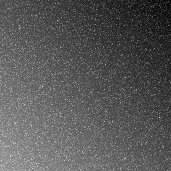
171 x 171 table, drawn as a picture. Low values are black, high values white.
Ninth with the lowest average: top right. Mirror symmetry: none. Grain: fine. Slope: up to the bottom left. Odd rows or columns: none.
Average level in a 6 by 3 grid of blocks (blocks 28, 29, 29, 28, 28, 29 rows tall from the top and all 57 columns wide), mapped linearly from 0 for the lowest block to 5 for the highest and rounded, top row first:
210 | 321 | 321 | 432 | 432 | 543
